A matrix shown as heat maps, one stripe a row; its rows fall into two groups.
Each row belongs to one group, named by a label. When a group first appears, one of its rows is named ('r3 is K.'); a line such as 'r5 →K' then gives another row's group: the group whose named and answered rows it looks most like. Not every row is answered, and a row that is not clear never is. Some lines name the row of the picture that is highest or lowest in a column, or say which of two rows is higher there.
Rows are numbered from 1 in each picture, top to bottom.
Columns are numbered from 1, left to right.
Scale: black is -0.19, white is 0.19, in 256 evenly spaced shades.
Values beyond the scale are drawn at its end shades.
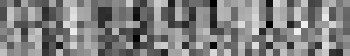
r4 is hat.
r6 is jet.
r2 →jet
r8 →jet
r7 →hat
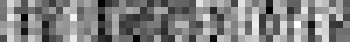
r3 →jet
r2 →hat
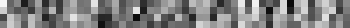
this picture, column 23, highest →3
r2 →hat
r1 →hat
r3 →jet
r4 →jet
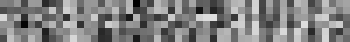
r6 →jet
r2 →hat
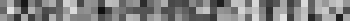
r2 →jet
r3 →hat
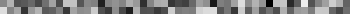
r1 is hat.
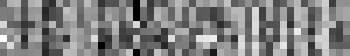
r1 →jet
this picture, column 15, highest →4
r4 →hat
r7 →jet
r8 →hat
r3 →hat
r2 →hat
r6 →jet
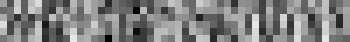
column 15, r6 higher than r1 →No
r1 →jet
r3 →hat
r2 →jet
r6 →jet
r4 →hat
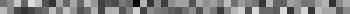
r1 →jet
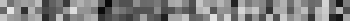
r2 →jet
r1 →jet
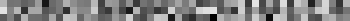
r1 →hat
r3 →hat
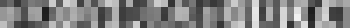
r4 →hat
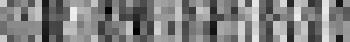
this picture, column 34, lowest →2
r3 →jet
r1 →hat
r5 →hat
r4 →hat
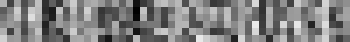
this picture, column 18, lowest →4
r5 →hat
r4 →jet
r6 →jet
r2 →jet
